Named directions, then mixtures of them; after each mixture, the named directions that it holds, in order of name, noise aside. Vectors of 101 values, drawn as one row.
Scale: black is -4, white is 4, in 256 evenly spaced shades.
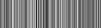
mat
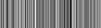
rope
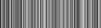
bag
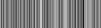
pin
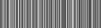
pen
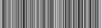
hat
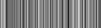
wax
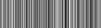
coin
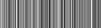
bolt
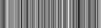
hat, wax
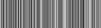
pen, pin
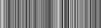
bolt, coin, wax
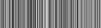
mat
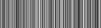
bag, hat, pen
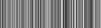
bolt, hat, pin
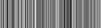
rope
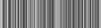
bolt, hat, pen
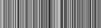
bolt, coin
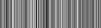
mat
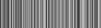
bag, coin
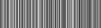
pen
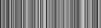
bag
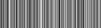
bolt, pen, pin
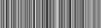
bolt, pin, rope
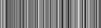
wax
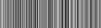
coin, mat, wax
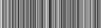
bolt, hat, mat
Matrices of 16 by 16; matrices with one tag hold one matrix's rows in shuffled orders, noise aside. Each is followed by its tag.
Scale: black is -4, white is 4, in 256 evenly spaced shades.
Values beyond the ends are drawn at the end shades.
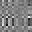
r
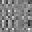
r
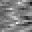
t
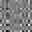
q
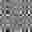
q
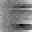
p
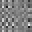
r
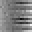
p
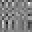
r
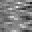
t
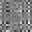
q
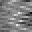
t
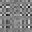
q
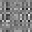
q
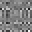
q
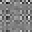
q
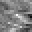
t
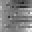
p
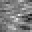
t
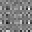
q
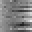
p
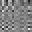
r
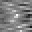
t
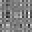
q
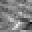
t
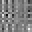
r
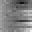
p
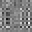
q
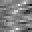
t
